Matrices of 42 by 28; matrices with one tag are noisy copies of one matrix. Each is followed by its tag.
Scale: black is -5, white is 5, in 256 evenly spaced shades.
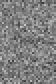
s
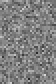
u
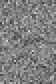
s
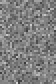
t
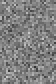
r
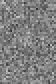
r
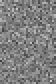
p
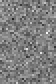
p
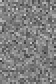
p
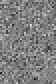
t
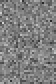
s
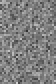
t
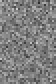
p
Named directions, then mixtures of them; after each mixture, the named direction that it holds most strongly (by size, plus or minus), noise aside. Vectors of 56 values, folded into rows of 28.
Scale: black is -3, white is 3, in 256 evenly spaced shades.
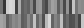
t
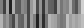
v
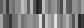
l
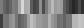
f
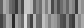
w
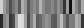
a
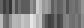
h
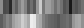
h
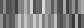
l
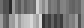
h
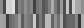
t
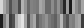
a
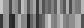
a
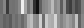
l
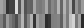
t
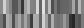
w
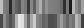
a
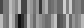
a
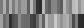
l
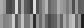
t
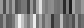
a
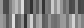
w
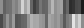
f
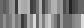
f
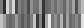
t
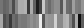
l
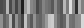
w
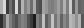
t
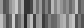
w
